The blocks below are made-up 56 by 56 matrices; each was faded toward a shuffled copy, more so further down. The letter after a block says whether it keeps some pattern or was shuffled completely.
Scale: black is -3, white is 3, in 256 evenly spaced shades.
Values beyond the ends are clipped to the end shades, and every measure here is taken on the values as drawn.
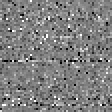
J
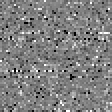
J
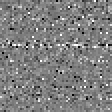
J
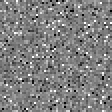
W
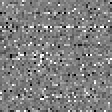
J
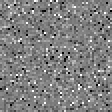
W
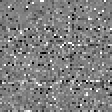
J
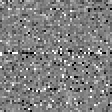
J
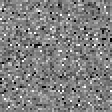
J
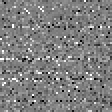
J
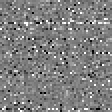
J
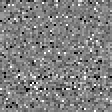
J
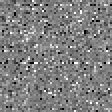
J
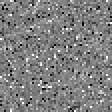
W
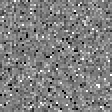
W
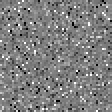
W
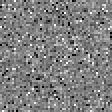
W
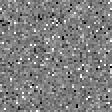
W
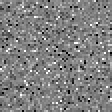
W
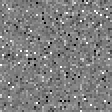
W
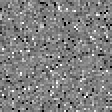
W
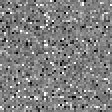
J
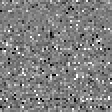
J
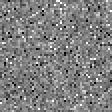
W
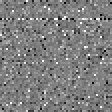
J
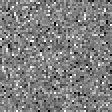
W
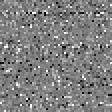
J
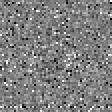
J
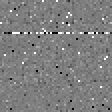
J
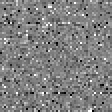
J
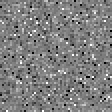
W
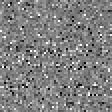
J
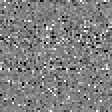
J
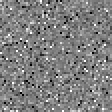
W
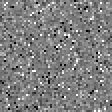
W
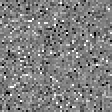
W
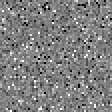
W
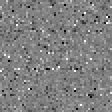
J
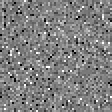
W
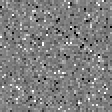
W
